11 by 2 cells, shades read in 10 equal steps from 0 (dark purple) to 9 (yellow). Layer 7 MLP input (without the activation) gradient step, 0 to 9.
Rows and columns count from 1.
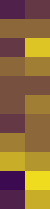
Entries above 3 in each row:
0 2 1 2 0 1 1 2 2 1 1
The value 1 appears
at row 1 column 1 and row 11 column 1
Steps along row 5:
same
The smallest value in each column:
0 2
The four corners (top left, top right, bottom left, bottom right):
1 2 1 7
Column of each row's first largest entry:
2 1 2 2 1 2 2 1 1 2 2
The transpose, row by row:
1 4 2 4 3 3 2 5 7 0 1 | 2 4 8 5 3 5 4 4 6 9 7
